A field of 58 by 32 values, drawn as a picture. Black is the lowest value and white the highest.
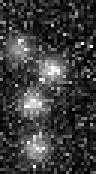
Odd rows or columns: none. Mirror symmetry: none. Ninth with the highest average: centre. Bumps: four. Stripes: none. Histogram: skewed, a long tail of high values.
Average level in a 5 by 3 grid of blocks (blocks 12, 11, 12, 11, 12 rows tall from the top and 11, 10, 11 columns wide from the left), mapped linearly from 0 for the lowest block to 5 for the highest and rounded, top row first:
1 0 0
4 3 1
2 5 1
2 2 0
2 3 0
